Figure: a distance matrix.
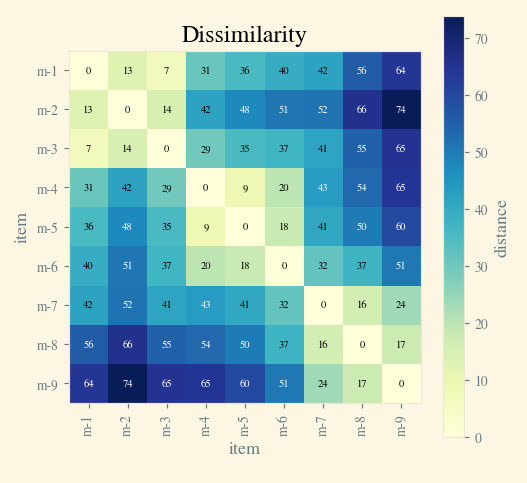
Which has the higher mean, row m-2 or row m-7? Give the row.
m-2
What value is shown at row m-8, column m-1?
56
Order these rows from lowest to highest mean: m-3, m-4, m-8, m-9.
m-3, m-4, m-8, m-9
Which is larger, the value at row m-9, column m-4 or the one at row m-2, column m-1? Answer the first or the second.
the first
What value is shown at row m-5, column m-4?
9
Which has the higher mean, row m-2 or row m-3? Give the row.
m-2
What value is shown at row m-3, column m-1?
7
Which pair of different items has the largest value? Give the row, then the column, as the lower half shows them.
m-9, m-2
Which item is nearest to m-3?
m-1
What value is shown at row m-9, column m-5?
60
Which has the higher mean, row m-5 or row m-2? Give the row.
m-2
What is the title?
Dissimilarity
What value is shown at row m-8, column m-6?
37
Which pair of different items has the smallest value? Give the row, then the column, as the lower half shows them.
m-3, m-1
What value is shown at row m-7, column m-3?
41
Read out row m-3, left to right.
7 14 0 29 35 37 41 55 65
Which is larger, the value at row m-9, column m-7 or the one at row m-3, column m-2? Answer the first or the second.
the first
